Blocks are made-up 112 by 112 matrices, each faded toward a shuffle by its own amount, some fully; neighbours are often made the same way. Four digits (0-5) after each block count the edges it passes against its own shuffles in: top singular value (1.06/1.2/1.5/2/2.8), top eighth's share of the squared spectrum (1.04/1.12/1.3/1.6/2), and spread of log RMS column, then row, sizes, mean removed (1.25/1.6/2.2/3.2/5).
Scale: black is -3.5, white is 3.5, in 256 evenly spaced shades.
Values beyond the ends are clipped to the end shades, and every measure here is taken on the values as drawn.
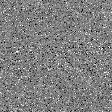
1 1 0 2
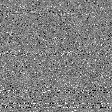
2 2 0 3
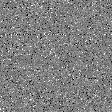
1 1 0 1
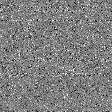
1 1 0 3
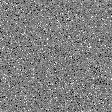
0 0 0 0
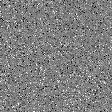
3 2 0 1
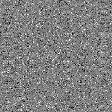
4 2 1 1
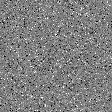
2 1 0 0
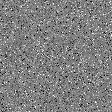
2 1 0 0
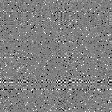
5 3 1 2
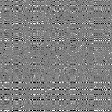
5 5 3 4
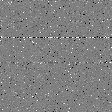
4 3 0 1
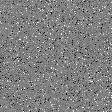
2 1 0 0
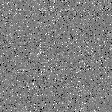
3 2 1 1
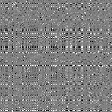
5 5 3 4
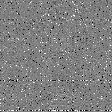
4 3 1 2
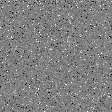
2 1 0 0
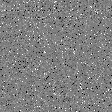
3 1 0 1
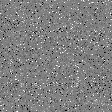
3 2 0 1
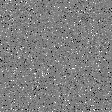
2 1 0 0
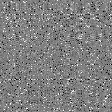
4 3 1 2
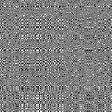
5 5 4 4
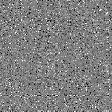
4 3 1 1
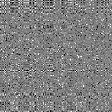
5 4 3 3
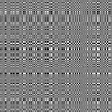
5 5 5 5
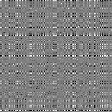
5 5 4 4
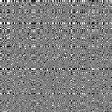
5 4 3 4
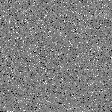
3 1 0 0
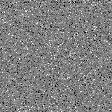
3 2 0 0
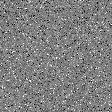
0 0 0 0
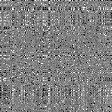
5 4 3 3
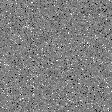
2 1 0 0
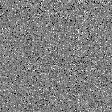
3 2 1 1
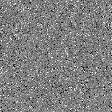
3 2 1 1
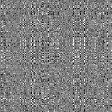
5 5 4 3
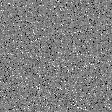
0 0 0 0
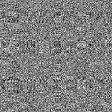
4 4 3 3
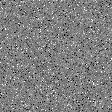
0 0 0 0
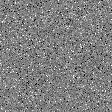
2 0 0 0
